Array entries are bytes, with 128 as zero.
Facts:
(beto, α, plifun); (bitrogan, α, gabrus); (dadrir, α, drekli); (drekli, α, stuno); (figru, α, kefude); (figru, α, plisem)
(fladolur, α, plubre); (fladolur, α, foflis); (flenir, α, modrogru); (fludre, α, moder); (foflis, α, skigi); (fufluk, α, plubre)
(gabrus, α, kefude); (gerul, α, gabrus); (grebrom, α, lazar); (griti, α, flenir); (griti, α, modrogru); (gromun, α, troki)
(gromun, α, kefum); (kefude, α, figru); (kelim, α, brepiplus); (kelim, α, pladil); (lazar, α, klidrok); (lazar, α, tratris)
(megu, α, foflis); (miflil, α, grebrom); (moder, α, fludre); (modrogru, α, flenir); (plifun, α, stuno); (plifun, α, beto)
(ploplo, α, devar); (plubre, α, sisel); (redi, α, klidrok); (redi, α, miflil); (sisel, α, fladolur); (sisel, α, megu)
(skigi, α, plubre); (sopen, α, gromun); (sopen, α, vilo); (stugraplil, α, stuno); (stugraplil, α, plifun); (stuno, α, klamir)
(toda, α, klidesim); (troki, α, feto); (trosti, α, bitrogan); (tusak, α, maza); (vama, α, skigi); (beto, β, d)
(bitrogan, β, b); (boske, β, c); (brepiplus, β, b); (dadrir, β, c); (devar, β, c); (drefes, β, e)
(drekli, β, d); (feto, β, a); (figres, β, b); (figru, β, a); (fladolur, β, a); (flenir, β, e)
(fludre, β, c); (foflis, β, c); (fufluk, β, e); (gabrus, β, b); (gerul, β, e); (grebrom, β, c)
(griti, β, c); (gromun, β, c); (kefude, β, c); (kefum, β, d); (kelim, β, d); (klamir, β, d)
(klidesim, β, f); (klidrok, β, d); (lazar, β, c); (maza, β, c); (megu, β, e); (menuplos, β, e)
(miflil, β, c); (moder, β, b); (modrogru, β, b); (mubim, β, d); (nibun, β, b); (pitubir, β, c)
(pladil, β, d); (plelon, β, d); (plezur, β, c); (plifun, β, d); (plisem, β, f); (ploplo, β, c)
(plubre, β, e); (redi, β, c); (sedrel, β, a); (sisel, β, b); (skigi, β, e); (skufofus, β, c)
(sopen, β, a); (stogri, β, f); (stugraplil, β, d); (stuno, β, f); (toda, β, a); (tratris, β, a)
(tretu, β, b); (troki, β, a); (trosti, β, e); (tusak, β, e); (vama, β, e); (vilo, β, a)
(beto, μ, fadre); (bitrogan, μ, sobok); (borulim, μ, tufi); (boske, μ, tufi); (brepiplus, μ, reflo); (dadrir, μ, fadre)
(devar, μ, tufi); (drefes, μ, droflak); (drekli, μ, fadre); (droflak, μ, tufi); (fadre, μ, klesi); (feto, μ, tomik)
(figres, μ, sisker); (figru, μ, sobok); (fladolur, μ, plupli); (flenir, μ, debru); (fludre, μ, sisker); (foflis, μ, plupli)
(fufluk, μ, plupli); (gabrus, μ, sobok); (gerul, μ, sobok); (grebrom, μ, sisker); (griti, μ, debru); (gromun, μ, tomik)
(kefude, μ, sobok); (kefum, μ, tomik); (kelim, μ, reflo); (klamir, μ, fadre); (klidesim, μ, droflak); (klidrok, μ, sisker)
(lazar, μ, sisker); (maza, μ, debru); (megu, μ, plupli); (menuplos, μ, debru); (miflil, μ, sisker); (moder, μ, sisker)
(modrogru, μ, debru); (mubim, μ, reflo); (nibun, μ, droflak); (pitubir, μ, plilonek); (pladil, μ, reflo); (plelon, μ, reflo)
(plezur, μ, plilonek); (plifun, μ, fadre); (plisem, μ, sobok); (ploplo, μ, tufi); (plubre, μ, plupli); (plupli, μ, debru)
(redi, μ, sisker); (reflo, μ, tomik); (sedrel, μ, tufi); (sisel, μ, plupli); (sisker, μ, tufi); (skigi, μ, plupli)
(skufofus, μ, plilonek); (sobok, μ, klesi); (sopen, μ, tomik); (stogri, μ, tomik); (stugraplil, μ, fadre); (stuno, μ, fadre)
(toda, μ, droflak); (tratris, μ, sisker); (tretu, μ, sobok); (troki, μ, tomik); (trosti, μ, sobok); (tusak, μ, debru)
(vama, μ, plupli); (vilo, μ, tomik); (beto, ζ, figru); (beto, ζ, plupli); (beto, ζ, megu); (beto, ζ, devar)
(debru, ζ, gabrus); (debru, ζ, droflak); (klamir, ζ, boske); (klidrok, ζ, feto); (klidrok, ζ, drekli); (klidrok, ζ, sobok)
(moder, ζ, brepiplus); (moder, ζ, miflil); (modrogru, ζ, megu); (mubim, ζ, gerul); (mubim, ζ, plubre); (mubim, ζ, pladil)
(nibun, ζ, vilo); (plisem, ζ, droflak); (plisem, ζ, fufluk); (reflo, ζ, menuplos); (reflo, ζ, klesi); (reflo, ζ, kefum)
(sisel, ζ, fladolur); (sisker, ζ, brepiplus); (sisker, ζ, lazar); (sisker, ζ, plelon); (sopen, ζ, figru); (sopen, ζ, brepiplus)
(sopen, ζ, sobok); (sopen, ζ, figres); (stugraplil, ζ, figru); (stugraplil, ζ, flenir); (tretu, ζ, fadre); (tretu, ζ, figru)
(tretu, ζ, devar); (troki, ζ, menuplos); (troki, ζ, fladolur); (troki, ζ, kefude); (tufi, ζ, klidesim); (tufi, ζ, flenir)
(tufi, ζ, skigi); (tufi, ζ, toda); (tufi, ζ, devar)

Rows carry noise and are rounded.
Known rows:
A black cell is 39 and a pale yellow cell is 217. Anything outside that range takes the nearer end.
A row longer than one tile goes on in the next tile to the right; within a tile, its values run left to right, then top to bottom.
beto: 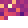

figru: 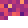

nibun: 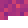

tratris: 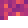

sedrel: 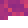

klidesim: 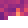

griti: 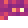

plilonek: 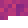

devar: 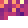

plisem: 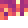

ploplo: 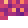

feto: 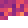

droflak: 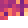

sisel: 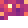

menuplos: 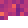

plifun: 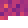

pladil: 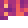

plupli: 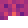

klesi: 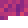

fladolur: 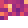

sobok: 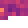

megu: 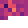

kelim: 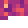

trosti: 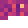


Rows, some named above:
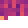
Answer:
dadrir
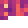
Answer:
pladil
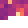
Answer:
maza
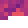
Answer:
toda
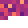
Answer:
figru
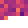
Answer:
klidrok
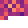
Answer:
modrogru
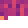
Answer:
dadrir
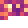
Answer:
troki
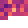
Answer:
fufluk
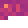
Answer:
mubim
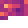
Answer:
reflo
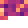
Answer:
sisker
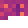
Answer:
kefude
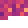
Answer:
kefum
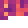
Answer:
pladil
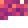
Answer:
fludre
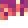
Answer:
plisem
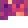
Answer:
tusak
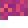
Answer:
plelon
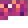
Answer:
tretu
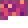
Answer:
figru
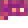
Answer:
griti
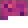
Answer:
tufi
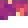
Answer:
maza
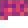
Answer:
gromun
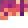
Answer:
debru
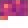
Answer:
klamir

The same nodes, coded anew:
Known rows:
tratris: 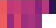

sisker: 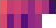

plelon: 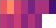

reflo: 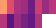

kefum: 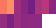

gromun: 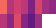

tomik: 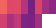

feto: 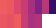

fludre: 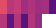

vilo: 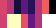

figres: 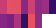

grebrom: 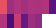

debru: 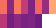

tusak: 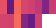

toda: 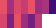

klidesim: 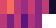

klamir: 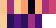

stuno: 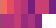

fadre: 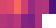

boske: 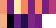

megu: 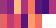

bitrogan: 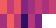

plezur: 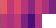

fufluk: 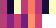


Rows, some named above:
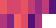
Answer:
figru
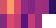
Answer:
brepiplus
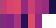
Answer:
figres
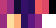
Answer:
nibun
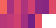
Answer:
menuplos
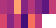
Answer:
foflis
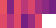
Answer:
drefes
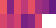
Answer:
drefes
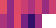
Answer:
griti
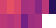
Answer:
devar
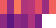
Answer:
droflak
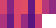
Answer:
dadrir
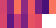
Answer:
fladolur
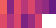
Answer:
drefes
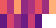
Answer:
gabrus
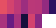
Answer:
moder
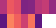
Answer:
pladil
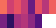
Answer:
plisem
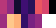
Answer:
nibun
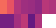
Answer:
kefude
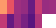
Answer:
reflo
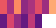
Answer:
gabrus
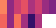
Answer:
sopen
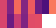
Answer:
fladolur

